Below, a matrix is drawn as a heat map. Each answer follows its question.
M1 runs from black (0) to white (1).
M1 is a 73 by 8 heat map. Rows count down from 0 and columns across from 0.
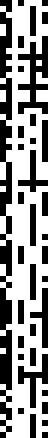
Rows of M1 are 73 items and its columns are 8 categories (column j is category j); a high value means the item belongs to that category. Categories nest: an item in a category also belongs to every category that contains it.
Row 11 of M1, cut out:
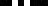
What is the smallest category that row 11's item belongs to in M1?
4
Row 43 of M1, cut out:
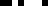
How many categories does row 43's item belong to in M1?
4
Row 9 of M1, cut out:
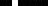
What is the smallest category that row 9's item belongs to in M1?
2
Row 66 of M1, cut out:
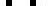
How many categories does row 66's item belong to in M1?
6
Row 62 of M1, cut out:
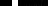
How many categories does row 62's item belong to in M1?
1
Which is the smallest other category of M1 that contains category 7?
0
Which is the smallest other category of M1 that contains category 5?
6
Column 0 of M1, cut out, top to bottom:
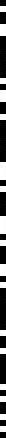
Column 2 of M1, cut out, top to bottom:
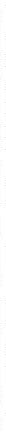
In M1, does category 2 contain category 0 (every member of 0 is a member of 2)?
yes
